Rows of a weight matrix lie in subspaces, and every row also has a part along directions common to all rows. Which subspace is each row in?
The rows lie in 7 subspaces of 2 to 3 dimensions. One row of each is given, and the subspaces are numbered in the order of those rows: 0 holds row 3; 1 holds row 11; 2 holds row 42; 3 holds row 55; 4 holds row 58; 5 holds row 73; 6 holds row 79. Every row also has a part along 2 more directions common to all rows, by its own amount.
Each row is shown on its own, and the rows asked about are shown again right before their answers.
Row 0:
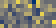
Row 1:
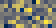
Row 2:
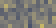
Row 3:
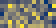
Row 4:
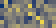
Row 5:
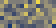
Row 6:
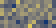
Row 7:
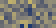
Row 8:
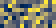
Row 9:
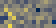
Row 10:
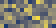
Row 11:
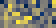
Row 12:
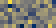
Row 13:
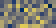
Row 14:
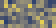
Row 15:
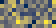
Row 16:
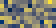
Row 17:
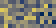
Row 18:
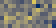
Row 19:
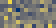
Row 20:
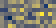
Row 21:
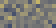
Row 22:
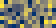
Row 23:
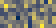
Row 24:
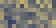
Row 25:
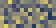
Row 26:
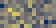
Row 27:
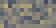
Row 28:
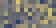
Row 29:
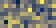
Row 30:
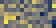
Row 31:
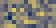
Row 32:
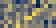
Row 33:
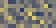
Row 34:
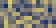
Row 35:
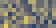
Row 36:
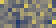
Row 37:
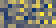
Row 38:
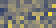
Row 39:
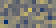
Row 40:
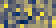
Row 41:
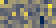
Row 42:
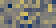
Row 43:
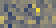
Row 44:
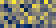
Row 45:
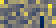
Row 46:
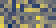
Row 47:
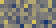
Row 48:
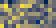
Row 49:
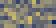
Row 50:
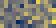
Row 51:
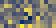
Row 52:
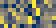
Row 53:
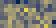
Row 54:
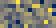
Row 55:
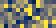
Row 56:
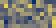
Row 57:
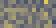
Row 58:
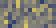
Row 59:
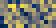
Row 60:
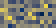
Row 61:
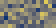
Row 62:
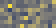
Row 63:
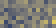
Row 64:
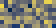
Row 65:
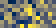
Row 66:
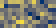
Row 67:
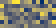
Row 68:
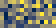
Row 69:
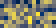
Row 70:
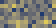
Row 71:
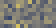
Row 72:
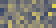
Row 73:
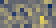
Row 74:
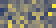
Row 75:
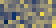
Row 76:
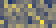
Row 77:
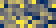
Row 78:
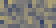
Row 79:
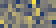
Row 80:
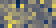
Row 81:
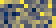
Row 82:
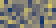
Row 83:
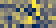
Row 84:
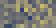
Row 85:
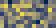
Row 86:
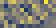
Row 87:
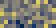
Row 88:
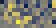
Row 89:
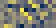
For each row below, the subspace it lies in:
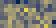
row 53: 6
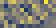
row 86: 2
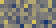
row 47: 1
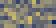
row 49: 6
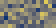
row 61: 6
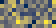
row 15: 1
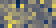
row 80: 4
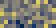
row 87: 3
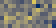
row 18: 3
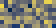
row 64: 5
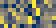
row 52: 6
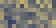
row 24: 4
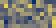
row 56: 5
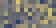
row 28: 4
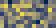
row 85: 2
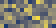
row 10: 3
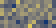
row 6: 1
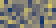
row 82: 5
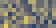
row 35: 0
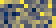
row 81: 3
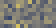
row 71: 1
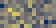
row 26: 5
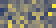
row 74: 0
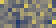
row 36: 1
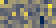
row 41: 5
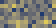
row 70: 1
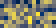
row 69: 6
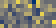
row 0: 6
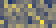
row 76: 5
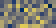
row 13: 4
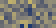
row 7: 1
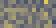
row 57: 6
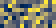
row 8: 2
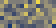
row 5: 3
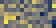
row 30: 3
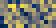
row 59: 4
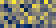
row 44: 2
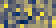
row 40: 2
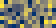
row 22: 5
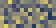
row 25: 4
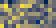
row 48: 2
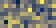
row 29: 4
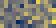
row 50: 3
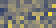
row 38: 0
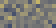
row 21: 3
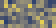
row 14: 5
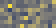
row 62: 2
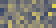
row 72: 0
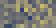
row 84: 4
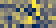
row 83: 6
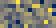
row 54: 4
